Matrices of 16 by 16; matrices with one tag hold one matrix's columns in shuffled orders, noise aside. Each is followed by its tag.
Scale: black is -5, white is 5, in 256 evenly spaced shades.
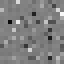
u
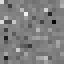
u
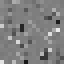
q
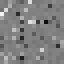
u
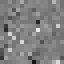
q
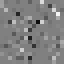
u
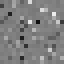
u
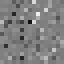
u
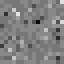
u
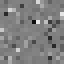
u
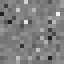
u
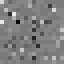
u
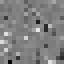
q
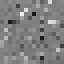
u
